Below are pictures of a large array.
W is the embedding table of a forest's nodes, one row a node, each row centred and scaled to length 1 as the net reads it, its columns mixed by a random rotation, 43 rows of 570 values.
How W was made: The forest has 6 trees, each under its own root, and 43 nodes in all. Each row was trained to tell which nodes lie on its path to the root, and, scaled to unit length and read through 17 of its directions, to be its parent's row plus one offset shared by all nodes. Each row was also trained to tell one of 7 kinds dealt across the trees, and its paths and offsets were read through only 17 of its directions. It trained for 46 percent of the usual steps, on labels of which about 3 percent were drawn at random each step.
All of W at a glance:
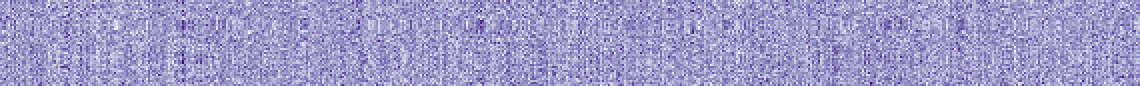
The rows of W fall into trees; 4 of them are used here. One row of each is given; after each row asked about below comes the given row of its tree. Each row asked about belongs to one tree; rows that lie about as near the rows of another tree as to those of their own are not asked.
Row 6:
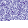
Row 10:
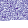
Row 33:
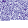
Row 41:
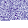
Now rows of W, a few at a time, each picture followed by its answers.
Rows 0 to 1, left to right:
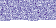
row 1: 10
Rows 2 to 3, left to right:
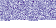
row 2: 33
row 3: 33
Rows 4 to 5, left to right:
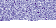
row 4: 6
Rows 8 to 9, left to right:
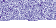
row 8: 41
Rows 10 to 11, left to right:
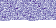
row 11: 10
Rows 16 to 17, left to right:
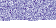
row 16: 33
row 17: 10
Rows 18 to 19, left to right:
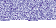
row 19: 6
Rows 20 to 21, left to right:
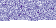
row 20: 6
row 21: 33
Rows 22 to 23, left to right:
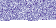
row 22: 41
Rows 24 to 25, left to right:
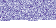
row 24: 41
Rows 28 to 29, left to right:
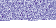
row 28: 10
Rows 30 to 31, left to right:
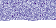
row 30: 10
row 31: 10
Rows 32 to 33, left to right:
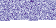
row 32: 41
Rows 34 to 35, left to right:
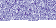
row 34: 10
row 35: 10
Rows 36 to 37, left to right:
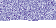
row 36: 33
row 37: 41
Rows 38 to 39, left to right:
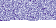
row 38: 41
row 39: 10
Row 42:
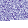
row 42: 41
